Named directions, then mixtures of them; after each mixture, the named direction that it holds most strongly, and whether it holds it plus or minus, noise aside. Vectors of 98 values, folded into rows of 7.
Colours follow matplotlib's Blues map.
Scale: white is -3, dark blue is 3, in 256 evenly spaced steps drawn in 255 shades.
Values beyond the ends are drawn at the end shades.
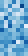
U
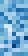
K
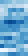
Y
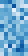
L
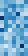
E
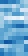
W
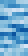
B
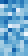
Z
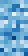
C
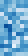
K, minus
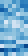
Y, minus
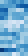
Y, minus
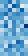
U, minus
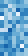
E, minus
